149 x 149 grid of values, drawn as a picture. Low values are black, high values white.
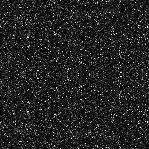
No overall slope runs across the table. It is mirror symmetric from top to bottom. Most values sit low, with a long tail of high ones. The grain is fine, like static.
